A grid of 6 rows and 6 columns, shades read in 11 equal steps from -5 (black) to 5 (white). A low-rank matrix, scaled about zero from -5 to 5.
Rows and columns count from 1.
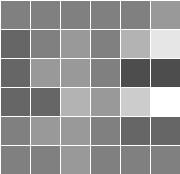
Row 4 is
-1 -1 2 1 3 5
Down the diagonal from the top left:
0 0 1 1 -1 0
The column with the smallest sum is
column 1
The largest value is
5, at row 4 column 6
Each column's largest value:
0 1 2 1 3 5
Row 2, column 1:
-1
